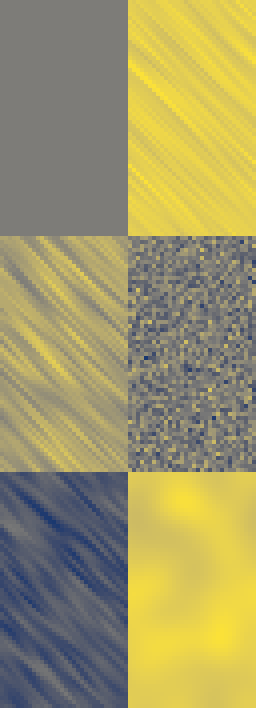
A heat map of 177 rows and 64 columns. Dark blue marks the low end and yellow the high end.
It is made of 3 by 2 panels. Panel 1,1: middling, flat. Panel 1,2: very high, slanting down to the right, faint in contrast. Panel 2,1: high, slanting down to the right. Panel 2,2: middling, fine-grained, strong in contrast. Panel 3,1: low, slanting down to the right. Panel 3,2: very high, smooth, faint in contrast.
